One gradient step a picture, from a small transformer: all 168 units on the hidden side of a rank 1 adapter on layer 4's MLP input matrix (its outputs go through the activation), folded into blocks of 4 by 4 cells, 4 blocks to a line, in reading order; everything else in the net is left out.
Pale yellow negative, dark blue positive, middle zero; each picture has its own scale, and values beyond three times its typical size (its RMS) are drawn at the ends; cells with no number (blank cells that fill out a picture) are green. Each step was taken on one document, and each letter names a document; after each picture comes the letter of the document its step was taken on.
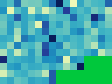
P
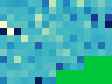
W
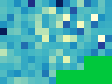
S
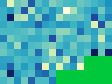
P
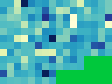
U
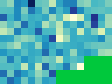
P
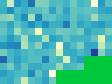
S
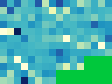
W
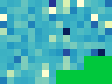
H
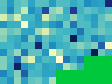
H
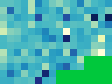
H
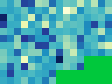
U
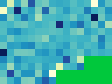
S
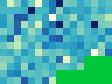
P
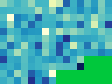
S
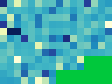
W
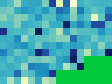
P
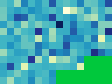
U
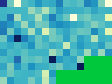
U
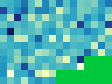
U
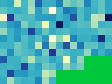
H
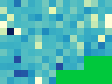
W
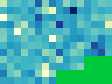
H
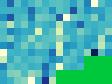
S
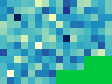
U
